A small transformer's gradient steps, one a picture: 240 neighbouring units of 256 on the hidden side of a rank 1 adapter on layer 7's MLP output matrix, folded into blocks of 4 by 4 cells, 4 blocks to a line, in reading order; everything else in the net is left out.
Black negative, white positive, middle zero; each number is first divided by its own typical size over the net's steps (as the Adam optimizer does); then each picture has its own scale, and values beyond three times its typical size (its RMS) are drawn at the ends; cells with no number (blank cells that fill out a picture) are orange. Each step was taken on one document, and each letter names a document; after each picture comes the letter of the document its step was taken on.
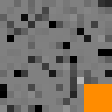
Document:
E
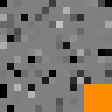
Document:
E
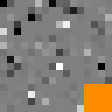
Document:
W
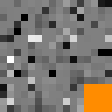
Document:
E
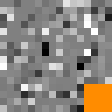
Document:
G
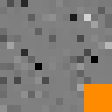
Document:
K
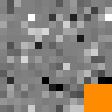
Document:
G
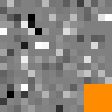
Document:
G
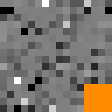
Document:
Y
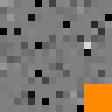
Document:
W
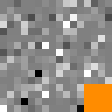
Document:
G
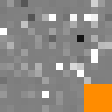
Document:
K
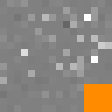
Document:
K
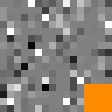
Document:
E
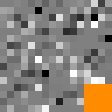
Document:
Y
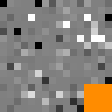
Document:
W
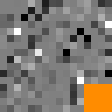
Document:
E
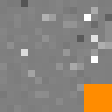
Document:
K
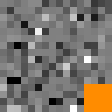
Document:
Y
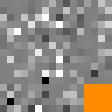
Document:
E
